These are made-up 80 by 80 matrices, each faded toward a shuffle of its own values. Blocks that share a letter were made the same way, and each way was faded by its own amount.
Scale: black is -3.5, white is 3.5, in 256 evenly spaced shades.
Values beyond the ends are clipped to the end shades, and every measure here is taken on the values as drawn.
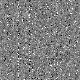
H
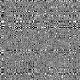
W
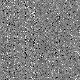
H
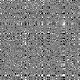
W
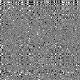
W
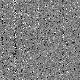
H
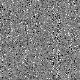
H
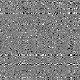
W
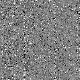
H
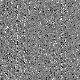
H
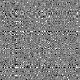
W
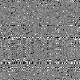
W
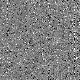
H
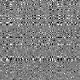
W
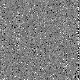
H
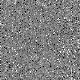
H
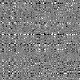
W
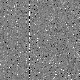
H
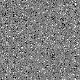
H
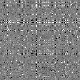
W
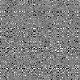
W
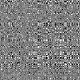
W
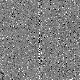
H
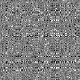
W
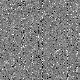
H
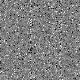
H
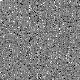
H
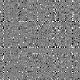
W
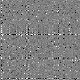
W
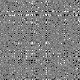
W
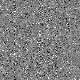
H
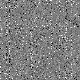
H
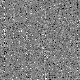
H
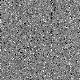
H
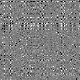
W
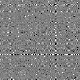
W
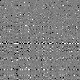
W
